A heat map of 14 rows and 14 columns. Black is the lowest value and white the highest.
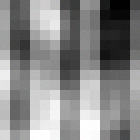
Stripes: upright, repeating 3 times. Slope: up to the bottom left. Ninth with the lowest average: top right. Lone odd cells: none.
